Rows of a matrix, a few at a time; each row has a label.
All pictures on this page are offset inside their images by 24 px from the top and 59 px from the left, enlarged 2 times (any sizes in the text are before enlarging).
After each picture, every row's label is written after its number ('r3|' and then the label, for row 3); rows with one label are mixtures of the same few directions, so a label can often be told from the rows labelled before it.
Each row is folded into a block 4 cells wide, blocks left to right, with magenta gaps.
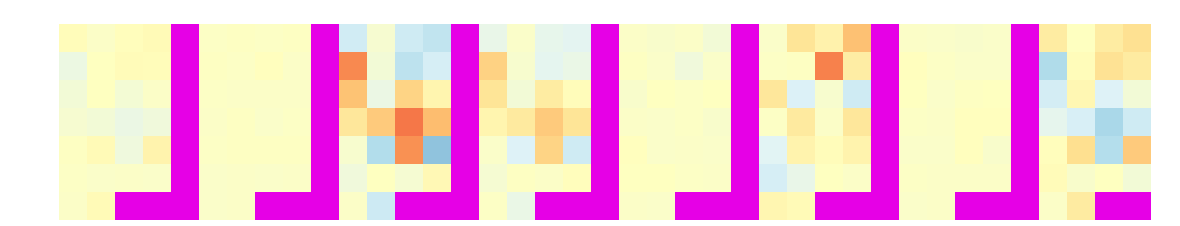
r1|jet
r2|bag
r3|jet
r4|jet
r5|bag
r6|bag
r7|jet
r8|jet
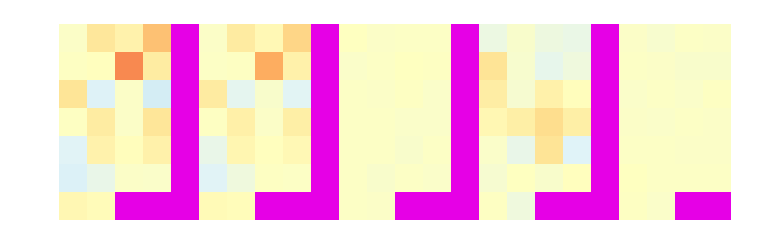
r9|bag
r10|bag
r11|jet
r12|jet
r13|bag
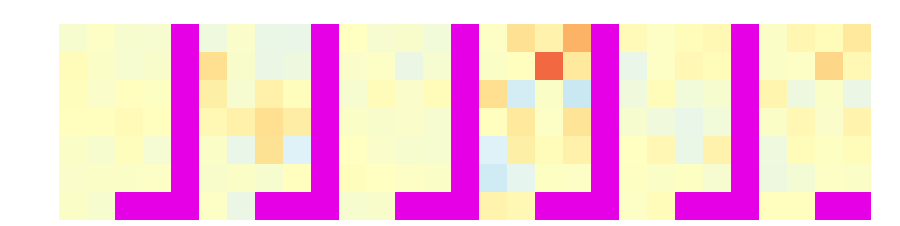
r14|jet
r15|jet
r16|bag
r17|bag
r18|jet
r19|bag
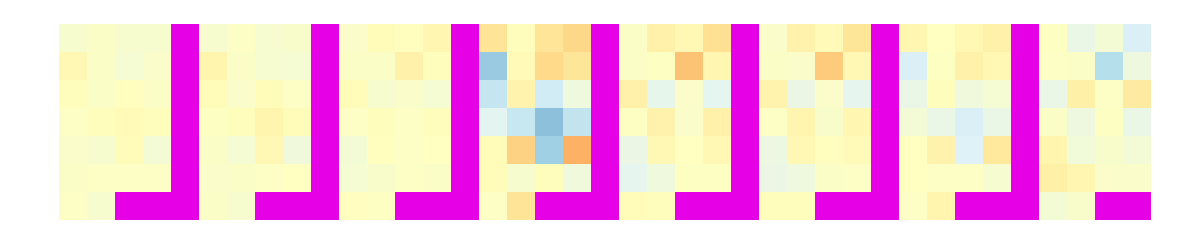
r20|jet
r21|jet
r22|bag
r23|jet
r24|bag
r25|bag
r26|jet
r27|bag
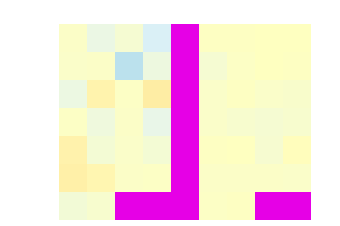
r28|bag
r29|jet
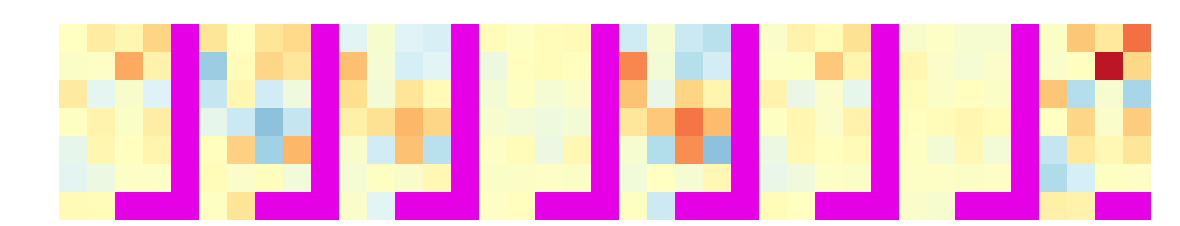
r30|bag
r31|jet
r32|jet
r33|jet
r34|jet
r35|bag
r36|jet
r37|bag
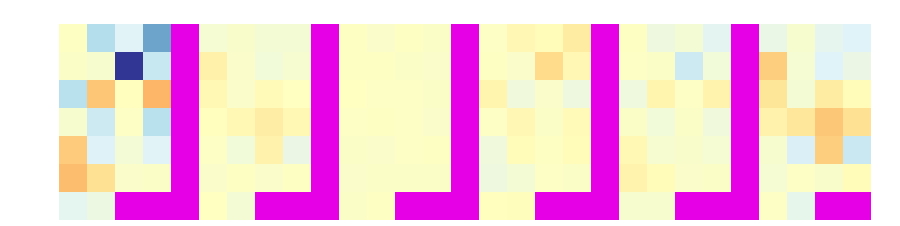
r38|bag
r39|jet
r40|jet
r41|bag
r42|bag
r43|jet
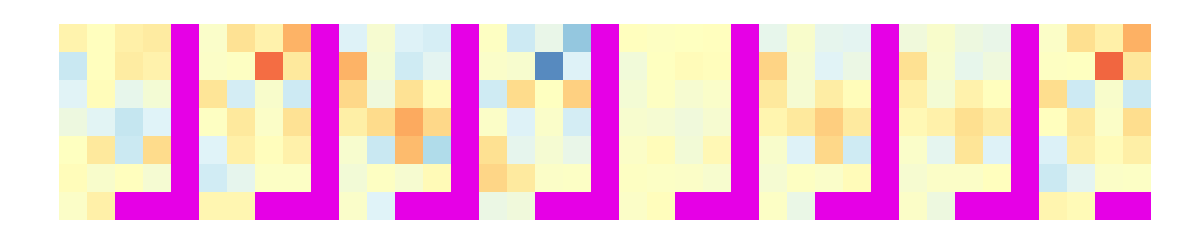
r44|jet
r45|bag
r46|jet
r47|bag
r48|jet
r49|jet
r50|jet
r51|bag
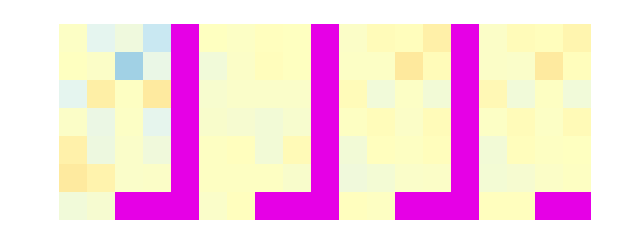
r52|bag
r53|jet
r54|bag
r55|bag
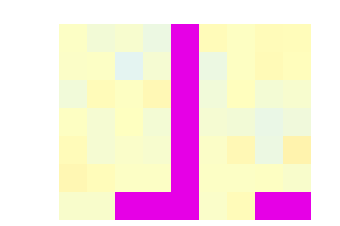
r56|bag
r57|jet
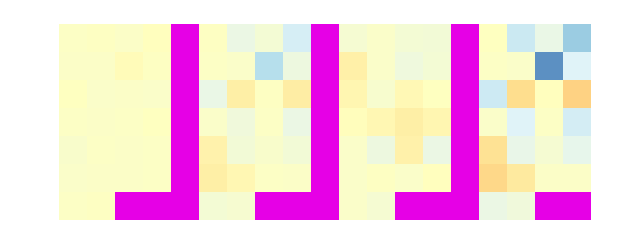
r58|bag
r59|bag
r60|jet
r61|bag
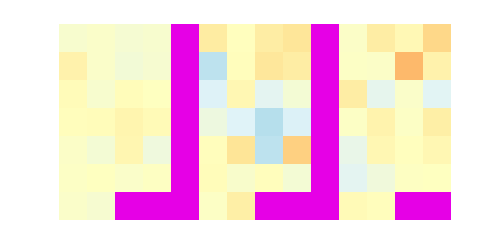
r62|jet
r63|jet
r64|bag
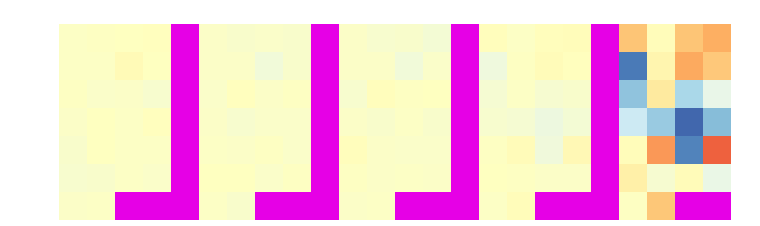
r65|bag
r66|bag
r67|bag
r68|jet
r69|jet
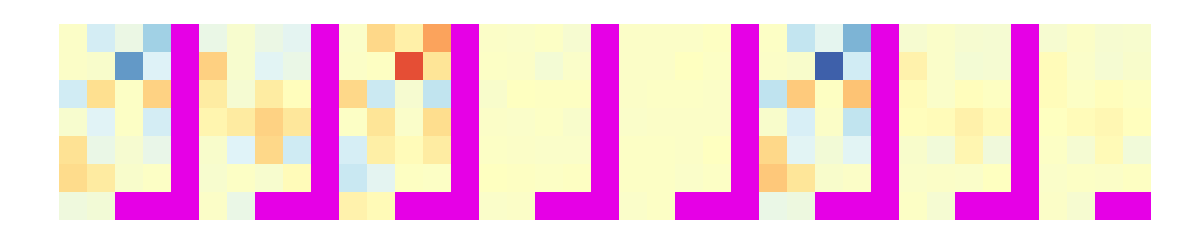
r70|bag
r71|jet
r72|bag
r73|bag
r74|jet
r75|bag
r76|jet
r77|jet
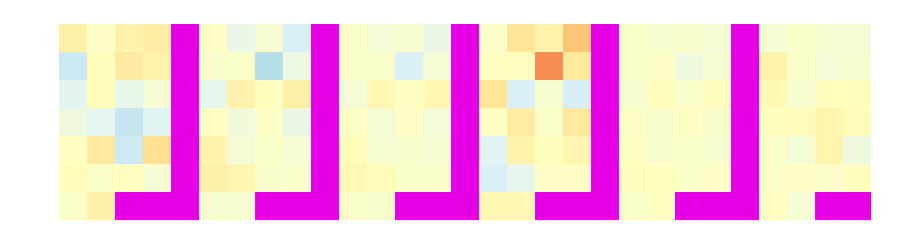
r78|jet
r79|bag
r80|bag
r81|bag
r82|bag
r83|jet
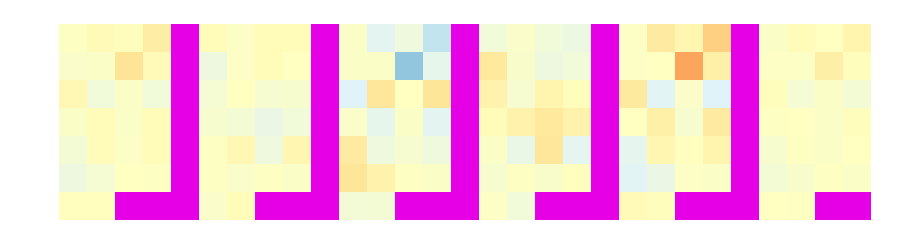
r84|bag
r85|jet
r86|bag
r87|jet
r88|bag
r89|bag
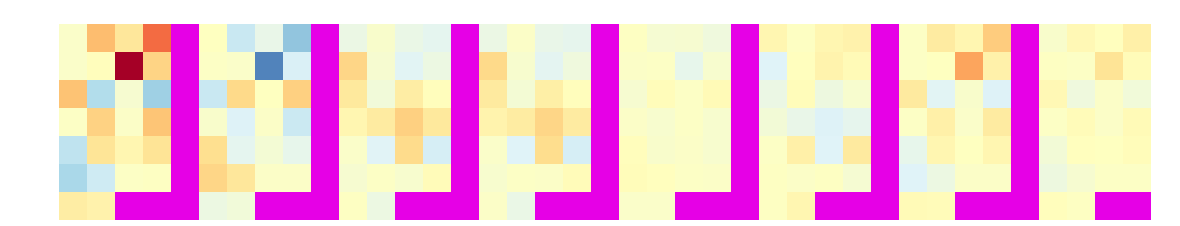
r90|bag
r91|bag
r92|jet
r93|jet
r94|bag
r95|jet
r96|bag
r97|bag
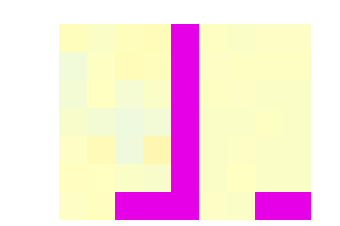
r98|jet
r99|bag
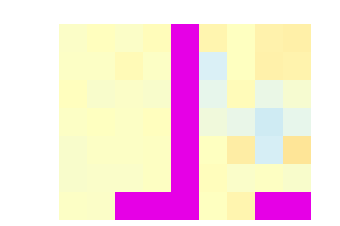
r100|bag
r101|jet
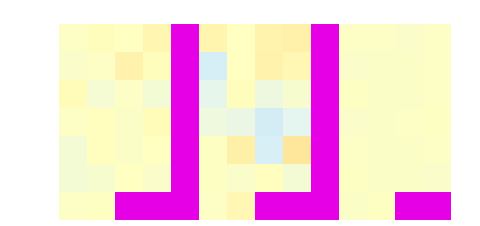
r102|bag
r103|jet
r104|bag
